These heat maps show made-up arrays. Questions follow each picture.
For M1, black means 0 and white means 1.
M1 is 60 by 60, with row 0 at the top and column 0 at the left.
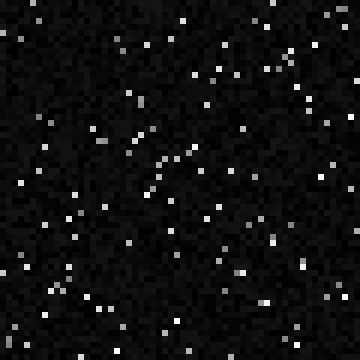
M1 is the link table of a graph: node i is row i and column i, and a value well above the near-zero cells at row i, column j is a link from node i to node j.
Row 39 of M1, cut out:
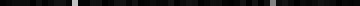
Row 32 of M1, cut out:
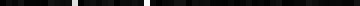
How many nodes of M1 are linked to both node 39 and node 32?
1
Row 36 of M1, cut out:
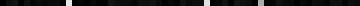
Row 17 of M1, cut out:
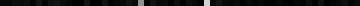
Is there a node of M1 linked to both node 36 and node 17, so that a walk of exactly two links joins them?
yes
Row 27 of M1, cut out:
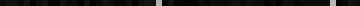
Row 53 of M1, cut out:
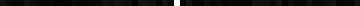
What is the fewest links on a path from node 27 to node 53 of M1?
3
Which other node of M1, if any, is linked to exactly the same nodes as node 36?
none
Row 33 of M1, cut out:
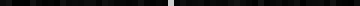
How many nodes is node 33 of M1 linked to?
1
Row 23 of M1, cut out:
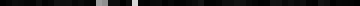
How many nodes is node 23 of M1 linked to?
3
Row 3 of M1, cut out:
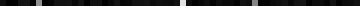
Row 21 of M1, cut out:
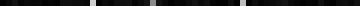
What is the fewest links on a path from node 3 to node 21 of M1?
6
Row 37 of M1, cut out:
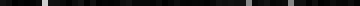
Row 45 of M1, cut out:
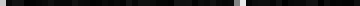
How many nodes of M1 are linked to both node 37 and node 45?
0
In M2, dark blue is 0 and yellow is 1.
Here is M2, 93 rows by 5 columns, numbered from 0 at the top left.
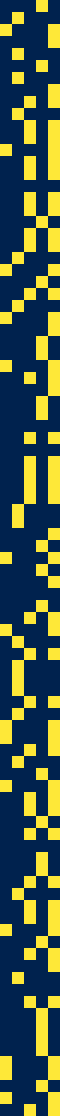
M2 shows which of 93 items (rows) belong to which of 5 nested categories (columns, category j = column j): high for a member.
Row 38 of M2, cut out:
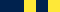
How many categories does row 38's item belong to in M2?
2
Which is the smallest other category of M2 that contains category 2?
4
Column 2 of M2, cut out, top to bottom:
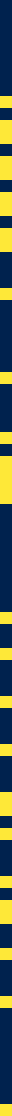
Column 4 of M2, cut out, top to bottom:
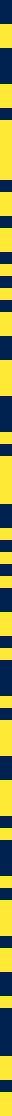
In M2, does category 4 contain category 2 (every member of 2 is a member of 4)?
yes
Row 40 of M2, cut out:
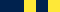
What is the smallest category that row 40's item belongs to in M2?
2
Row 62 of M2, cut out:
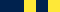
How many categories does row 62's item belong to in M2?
2
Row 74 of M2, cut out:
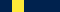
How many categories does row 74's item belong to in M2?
1
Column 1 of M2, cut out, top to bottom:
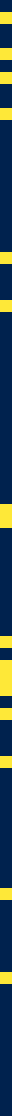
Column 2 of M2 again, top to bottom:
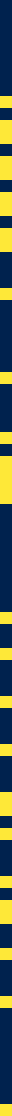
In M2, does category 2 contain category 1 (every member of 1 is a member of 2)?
no
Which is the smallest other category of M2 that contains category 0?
4
